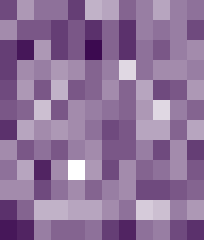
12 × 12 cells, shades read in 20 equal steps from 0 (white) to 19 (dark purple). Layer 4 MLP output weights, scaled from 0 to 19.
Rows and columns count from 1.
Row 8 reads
9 13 11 13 10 9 13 13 10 14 9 15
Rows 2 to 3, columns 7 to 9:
12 16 10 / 12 16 11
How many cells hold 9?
21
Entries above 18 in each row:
0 0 1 0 0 0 0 0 0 0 0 0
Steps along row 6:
down down up down up up up down down up up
